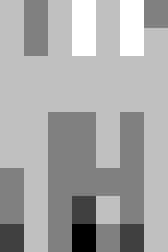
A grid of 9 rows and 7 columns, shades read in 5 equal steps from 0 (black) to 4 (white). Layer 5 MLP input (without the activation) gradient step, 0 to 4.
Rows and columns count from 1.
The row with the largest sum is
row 2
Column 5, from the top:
3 3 3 3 3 3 2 3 2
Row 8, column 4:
1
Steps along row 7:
up down same same same up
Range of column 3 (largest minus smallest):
1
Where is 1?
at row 8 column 4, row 9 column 1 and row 9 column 6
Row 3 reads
3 3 3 3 3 3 3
